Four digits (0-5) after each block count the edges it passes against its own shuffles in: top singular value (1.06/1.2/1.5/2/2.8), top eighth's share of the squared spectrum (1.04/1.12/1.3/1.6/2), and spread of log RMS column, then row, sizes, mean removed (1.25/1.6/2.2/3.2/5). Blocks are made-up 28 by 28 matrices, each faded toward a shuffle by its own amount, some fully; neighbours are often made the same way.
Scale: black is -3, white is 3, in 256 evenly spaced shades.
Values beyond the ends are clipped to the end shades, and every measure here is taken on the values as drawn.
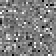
1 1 0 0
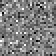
1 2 0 1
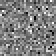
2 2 1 0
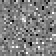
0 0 1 0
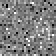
0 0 0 0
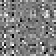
3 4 2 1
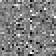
2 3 2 0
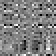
3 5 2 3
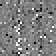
2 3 1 0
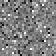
0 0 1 0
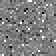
0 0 0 0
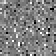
0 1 0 0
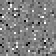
0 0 0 0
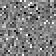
1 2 0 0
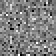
2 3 1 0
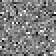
0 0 0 0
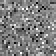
1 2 0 0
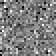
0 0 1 0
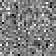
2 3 1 1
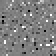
0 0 0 0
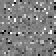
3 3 1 1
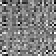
4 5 2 2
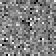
2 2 0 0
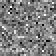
0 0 0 0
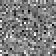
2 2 1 0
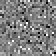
0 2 0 0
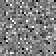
2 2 0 1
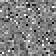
1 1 0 0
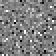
0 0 0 0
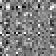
4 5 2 2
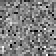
0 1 0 0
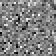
0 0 0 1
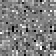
3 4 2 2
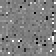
2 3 1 0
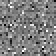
1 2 1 1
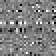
3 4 2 2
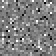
0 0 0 0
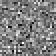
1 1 0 0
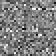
1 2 0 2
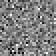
0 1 0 1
